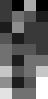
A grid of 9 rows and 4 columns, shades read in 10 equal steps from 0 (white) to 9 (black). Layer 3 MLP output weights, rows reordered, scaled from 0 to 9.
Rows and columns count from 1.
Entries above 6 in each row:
3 2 3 3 1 1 0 1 0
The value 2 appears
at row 7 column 1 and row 7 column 4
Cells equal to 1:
1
